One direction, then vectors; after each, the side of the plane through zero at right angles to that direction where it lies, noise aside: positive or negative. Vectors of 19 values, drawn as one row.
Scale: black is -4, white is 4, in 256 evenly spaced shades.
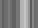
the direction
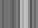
positive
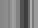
negative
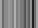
negative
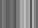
positive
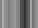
negative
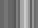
positive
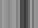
negative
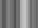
positive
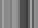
negative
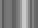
positive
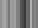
negative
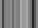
positive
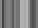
positive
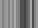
negative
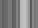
positive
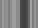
negative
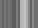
positive
